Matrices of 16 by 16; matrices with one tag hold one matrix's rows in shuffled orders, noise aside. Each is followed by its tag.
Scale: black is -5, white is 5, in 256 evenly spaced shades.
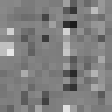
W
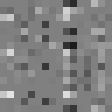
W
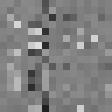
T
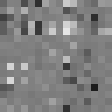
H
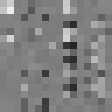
W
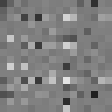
H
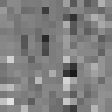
W
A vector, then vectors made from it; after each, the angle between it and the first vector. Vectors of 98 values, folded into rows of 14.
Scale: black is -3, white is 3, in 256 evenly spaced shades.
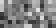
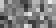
nearly parallel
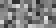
orthogonal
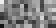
nearly parallel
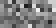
partly aligned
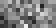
partly aligned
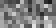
partly opposed
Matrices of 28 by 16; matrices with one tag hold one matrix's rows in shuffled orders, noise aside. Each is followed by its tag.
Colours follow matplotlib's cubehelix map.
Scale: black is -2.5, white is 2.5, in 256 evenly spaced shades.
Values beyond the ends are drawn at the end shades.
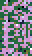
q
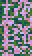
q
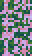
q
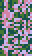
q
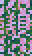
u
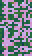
q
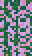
u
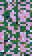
u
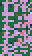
q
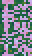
q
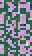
u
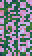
u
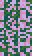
u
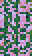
u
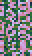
u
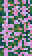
q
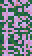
q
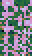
q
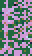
q
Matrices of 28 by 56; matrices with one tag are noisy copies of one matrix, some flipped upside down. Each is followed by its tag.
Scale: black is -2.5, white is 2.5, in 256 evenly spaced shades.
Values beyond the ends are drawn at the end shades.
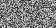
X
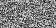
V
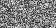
V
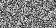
X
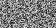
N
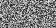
N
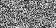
V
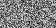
X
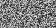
N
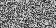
V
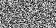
N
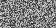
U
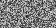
X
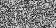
V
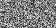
U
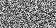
N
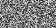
N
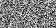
N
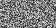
U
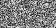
V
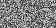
X
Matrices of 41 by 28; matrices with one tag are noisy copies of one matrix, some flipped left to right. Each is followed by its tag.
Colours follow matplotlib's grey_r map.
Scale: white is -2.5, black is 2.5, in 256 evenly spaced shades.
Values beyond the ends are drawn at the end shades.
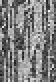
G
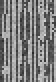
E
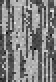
G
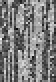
G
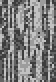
G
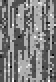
G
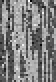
G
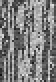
G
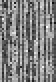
E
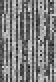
E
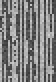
E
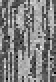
G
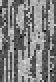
G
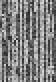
E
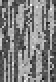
G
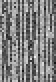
E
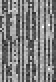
E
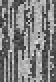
G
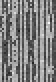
E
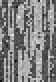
G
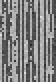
E
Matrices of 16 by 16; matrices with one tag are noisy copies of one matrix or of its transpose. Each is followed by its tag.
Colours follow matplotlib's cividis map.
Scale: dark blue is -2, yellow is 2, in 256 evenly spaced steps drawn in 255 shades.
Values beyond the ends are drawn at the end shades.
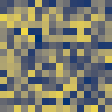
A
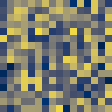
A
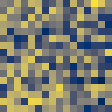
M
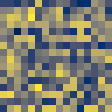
A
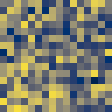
M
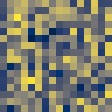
A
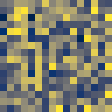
A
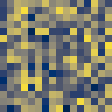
A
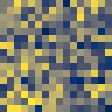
M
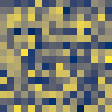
A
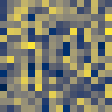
A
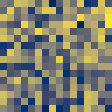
M
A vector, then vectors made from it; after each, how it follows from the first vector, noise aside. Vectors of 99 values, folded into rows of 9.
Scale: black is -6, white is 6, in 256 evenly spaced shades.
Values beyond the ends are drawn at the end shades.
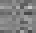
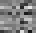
scaled up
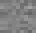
shrunk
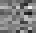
scaled up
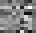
scaled up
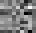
scaled up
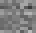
negated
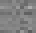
shrunk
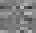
negated
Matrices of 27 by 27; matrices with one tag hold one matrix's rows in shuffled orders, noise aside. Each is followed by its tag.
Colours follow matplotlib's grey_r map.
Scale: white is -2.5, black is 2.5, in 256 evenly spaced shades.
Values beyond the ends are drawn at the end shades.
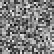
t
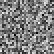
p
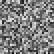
p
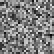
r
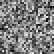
r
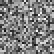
r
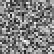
t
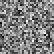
r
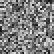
r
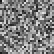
r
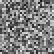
t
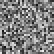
p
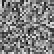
p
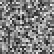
t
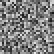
p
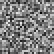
t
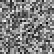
t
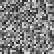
p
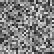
r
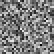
p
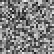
t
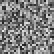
p
